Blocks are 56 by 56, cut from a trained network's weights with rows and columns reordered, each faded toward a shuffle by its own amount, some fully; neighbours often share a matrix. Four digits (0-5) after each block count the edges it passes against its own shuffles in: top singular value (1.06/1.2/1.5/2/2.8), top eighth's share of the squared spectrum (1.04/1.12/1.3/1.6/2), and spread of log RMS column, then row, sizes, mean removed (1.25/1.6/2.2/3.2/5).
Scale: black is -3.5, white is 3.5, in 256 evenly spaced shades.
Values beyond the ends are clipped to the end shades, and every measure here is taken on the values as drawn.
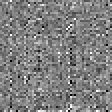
3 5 3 2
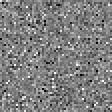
0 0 0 0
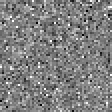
0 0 0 0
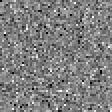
0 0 0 0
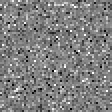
0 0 0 0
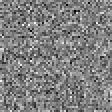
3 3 0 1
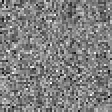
3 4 1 1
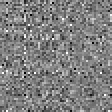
3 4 2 2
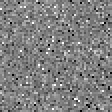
1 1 0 0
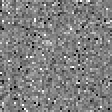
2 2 0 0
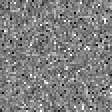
1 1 0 0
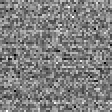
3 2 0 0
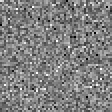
0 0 0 0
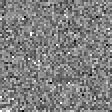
1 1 0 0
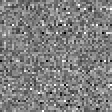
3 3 0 2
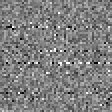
3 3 0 2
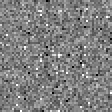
2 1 1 0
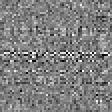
4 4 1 3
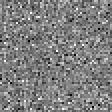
2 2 0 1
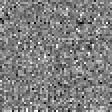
3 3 0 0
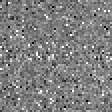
1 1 0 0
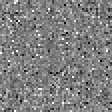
1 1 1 0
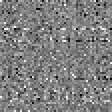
2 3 0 2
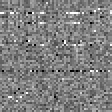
3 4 0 2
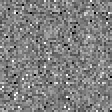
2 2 0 1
